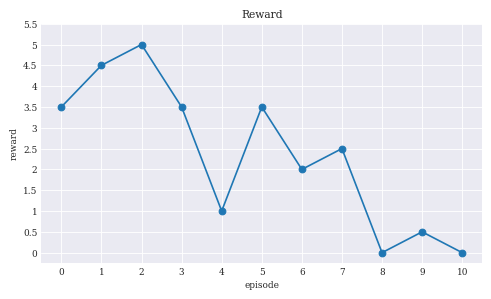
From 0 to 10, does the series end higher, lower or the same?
lower
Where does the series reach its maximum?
2
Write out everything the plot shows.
Title: Reward
x-axis: episode, ticks 0 1 2 3 4 5 6 7 8 9 10
y-axis: reward, ticks 0 0.5 1 1.5 2 2.5 3 3.5 4 4.5 5 5.5
Values:
3.5 4.5 5 3.5 1 3.5 2 2.5 0 0.5 0
